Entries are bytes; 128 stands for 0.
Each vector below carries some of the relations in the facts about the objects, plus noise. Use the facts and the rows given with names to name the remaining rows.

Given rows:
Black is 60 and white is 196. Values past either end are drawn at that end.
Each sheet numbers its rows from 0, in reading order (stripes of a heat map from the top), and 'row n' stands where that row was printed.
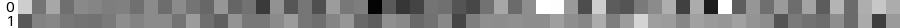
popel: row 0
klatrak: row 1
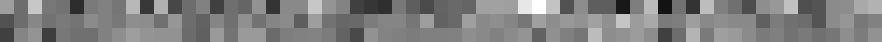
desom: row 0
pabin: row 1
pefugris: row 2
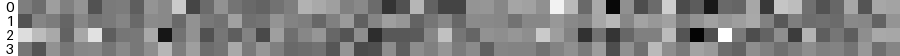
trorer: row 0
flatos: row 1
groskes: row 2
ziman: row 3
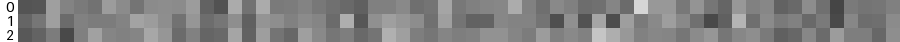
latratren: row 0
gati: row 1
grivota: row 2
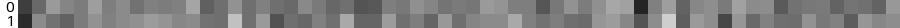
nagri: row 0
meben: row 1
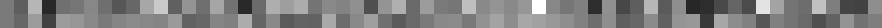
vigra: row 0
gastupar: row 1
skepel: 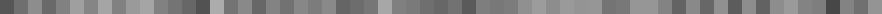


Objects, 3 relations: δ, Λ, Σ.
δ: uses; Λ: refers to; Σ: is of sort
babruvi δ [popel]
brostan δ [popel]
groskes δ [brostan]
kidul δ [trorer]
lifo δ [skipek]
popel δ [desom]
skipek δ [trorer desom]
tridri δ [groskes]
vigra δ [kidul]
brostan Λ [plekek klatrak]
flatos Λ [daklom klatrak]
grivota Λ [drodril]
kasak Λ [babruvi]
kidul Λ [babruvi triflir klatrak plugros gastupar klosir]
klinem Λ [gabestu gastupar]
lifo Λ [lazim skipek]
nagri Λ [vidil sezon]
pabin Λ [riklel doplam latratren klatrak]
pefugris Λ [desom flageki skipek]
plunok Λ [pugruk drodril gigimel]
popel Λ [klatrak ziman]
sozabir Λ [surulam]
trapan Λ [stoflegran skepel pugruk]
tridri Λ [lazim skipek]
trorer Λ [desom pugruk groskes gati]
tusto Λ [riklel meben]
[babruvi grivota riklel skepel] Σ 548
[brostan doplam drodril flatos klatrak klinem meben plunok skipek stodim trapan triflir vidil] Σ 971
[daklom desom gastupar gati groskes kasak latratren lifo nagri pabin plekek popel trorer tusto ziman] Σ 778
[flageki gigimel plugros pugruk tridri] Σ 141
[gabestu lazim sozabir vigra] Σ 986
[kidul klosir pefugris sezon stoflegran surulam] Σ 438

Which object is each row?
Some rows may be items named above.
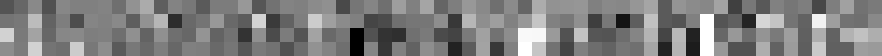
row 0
doplam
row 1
lifo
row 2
popel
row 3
babruvi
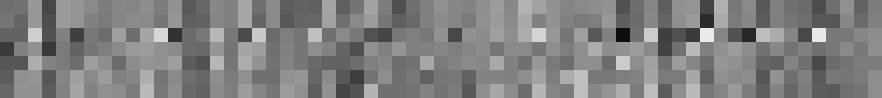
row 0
gastupar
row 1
gastupar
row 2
skipek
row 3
pefugris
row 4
latratren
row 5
trapan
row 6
pugruk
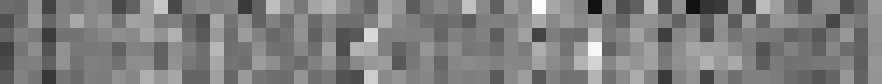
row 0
kidul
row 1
skepel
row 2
flageki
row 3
daklom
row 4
flatos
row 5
flageki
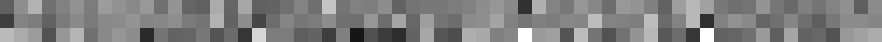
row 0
lazim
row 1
tusto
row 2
brostan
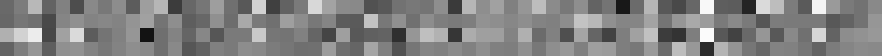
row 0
lifo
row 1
plunok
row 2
tridri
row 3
klinem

